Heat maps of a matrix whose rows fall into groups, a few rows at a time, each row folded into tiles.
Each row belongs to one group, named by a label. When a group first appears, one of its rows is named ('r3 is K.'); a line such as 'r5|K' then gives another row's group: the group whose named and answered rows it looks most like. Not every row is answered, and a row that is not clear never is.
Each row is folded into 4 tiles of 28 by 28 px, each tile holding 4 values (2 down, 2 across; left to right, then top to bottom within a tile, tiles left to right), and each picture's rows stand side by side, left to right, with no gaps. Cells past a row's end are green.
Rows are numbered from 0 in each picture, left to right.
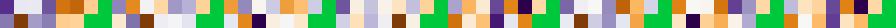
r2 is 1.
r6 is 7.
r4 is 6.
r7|6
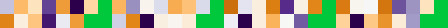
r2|7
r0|6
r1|1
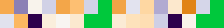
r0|1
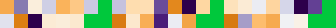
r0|1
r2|7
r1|6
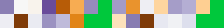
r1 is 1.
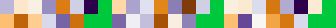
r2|7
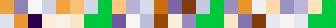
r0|1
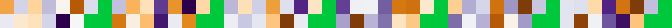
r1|6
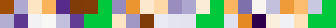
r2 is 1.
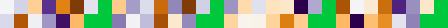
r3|7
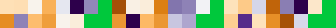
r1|7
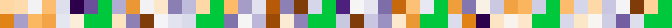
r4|1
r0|7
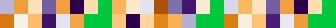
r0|6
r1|7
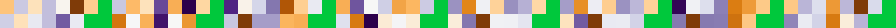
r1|6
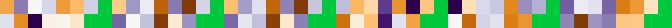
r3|6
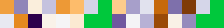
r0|1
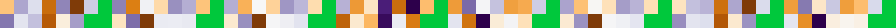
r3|6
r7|1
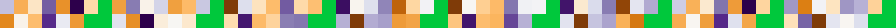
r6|6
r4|7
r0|6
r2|7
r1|1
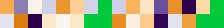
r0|1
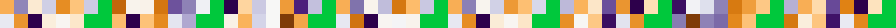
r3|1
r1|7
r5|6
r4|1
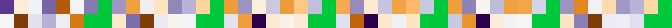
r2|1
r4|1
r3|1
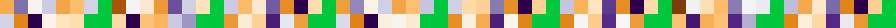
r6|7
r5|6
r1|7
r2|6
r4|6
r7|6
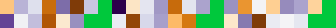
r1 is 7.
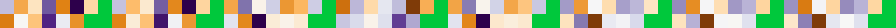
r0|6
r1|6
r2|1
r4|1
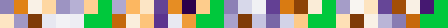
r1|6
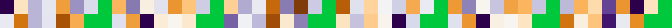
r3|7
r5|6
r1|1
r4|1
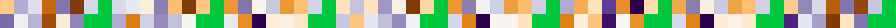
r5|6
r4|1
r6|1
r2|1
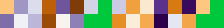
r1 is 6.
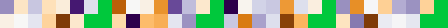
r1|7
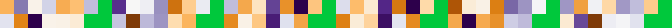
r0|1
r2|6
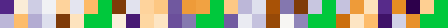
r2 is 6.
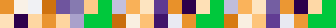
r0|7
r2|6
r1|6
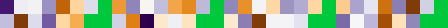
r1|1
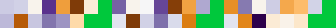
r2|1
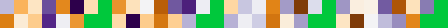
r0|6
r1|7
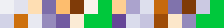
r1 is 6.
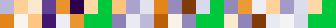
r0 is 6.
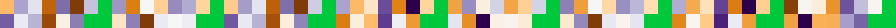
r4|1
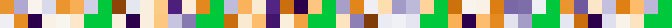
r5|1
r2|6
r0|1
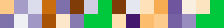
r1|7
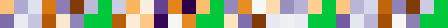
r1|6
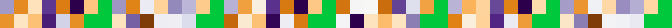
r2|6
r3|7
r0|6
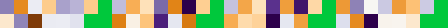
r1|6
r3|1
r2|6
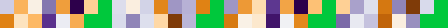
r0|6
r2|6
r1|7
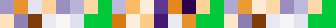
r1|6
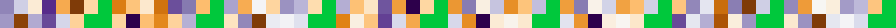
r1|7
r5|1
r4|1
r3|6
